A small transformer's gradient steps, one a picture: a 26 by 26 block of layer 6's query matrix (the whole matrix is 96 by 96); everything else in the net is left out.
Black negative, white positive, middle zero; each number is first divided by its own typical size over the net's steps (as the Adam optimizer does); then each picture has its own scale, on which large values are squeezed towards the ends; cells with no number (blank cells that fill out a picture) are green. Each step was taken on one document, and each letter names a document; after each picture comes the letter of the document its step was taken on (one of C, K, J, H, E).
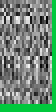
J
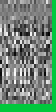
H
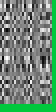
J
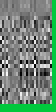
H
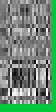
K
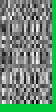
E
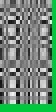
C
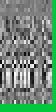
H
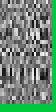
E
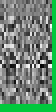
J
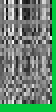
E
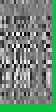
H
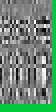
K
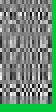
C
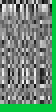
E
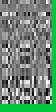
K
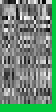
K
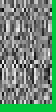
H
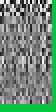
C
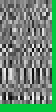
E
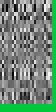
H
